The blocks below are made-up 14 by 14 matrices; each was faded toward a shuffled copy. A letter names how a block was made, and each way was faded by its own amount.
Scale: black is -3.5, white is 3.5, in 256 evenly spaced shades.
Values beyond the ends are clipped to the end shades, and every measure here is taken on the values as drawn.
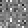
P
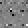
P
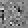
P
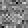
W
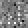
W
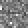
W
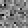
W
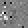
P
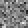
W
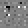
P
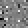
P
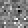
W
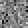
W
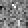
W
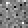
W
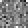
W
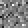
W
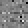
P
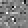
P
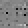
P
